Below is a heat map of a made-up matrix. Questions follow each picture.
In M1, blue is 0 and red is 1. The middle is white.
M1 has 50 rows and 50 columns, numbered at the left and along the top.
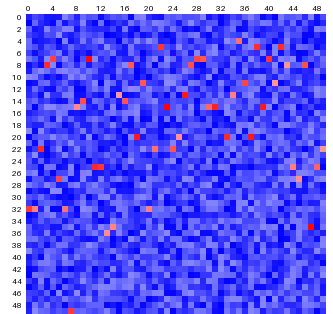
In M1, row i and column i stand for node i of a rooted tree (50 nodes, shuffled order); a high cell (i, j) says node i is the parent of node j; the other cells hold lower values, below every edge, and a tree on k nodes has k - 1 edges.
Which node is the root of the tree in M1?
32
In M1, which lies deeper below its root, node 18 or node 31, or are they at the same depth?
node 31
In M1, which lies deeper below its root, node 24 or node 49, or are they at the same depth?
the same depth
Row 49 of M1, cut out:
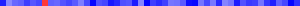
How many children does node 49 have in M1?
1
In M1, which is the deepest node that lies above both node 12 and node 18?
20
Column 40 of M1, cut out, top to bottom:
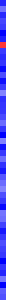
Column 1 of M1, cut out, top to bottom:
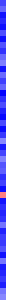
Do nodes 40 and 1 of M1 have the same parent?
no
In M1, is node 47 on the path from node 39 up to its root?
no
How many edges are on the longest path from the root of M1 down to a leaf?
16
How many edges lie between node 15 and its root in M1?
6
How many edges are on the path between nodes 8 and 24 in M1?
4
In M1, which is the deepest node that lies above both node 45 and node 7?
27
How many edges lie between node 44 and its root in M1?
3
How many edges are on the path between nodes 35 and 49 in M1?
3
